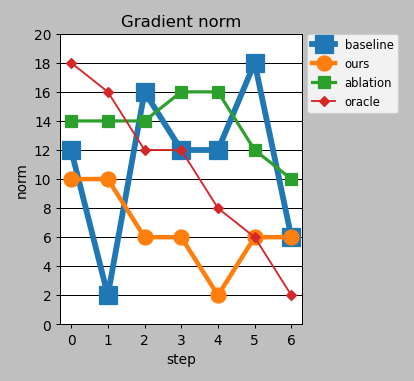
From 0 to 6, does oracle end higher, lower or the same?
lower
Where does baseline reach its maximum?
5
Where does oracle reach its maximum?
0
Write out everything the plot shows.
Title: Gradient norm
x-axis: step, ticks 0 1 2 3 4 5 6
y-axis: norm, ticks 0 2 4 6 8 10 12 14 16 18 20
Legend: baseline, ours, ablation, oracle
Values:
baseline: 12 2 16 12 12 18 6
ours: 10 10 6 6 2 6 6
ablation: 14 14 14 16 16 12 10
oracle: 18 16 12 12 8 6 2
